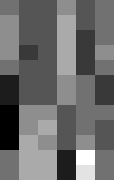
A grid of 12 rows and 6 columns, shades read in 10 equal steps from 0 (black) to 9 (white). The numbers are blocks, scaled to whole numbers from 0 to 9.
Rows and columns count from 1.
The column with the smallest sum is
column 1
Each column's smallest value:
0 2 3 1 2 2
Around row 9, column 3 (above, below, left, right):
5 5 5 3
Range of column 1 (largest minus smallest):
5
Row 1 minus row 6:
3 0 0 0 -1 2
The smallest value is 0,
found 3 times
